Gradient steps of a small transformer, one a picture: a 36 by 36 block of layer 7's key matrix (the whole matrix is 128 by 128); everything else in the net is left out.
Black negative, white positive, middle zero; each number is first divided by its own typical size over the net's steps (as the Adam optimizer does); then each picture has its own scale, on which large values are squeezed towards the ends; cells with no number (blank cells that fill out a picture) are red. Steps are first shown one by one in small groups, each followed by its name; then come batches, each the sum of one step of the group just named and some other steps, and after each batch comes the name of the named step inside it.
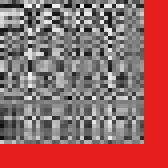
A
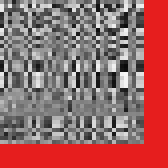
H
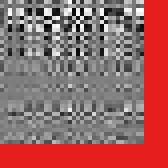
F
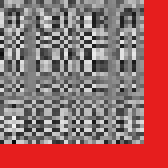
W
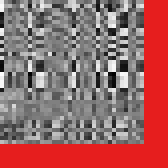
H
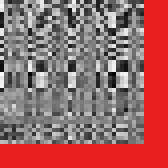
H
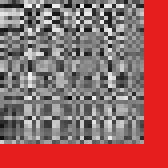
A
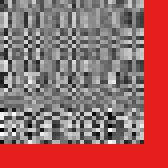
W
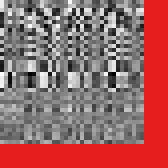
F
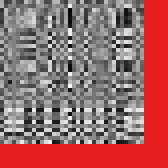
W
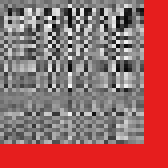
W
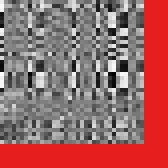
H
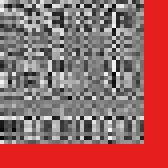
A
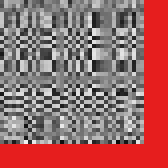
W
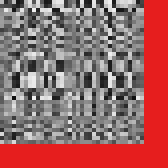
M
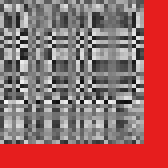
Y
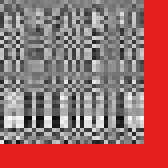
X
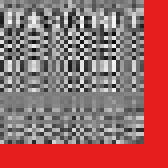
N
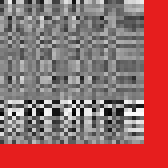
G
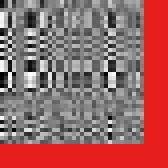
G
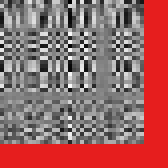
G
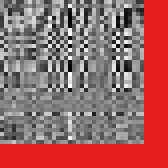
M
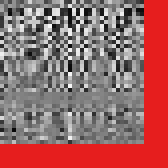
X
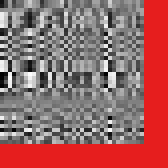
N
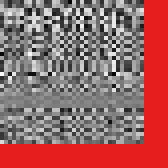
N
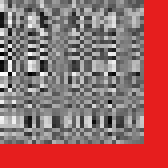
N
